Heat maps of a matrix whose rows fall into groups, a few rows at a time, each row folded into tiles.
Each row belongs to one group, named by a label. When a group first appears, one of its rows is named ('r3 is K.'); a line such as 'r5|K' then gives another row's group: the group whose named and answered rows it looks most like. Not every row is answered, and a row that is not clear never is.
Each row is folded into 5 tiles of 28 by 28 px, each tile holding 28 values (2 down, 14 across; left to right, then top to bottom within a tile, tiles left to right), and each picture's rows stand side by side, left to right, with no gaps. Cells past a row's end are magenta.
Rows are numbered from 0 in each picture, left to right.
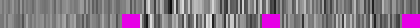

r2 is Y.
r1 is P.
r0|Y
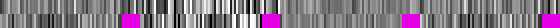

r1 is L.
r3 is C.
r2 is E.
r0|C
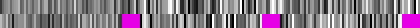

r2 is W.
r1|E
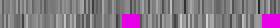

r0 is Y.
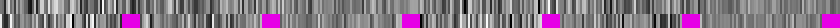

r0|P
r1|E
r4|Y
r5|P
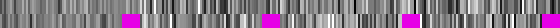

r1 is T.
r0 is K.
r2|W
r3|P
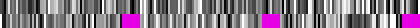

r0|P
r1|T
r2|L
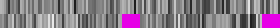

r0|W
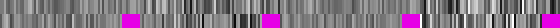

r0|E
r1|Y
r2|E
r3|P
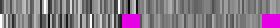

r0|C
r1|E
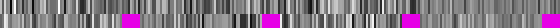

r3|W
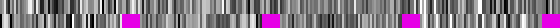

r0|E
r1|L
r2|C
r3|T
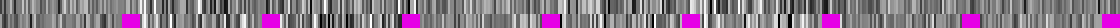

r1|T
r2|C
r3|L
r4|E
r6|P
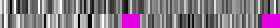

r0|T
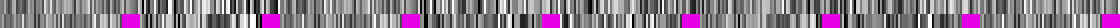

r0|L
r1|L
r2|L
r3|K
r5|L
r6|K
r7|L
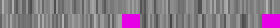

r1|K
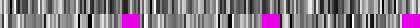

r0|T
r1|T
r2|E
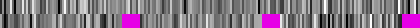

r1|W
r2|C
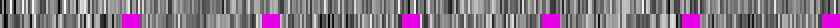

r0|K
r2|C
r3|P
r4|L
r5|C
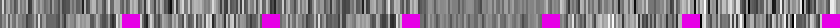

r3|K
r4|W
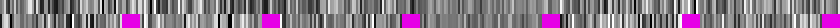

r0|E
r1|T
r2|P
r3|K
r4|W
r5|L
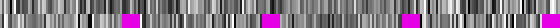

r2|C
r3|E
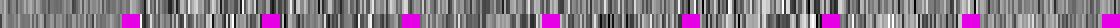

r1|P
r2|K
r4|C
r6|W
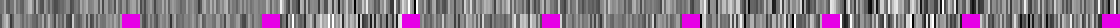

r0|E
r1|K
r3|L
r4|P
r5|E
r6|P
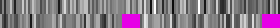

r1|T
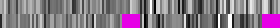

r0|E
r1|K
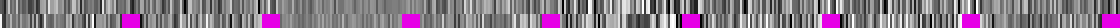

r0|P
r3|L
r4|L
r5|W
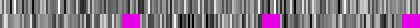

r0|T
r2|K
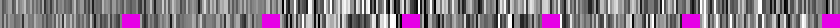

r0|Y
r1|K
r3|K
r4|P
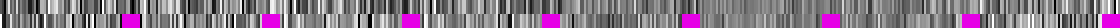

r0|P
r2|T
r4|C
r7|W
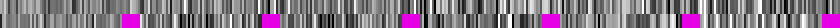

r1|C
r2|C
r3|K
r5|T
